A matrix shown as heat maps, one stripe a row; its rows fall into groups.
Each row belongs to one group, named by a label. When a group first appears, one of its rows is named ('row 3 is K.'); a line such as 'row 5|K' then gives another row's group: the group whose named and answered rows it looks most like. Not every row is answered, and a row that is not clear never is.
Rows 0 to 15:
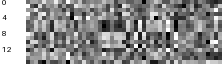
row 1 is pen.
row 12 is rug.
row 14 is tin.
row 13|tin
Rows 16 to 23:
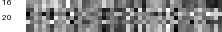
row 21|tin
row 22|rug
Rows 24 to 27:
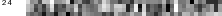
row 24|tin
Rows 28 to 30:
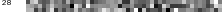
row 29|pen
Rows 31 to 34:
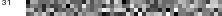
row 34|rug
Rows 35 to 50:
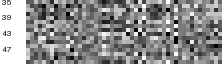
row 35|rug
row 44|tin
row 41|tin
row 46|tin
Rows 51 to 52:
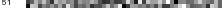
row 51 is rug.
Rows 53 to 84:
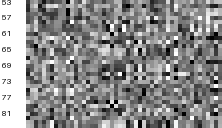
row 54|tin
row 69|rug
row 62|tin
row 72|rug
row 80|rug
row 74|pen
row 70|rug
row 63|rug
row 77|pen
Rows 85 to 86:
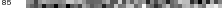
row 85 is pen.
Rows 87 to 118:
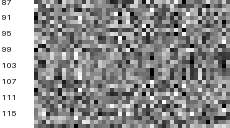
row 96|pen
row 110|rug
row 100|tin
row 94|rug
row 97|pen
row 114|pen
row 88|pen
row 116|tin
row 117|pen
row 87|rug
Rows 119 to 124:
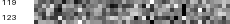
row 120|rug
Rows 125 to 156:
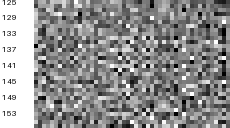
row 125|tin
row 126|tin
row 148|pen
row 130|pen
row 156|rug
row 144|tin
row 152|rug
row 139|pen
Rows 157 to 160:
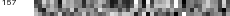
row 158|rug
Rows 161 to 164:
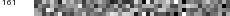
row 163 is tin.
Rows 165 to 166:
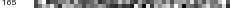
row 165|pen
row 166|rug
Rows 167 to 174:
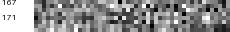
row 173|tin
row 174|tin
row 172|rug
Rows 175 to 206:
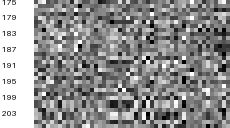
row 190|rug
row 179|pen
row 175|pen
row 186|tin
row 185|tin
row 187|tin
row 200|rug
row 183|tin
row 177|tin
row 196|pen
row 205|rug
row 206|pen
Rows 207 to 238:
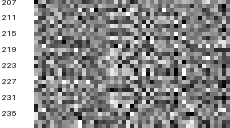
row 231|tin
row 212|rug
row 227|tin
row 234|pen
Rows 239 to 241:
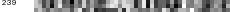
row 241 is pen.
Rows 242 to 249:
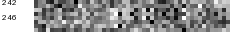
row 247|tin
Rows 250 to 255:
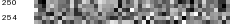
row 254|rug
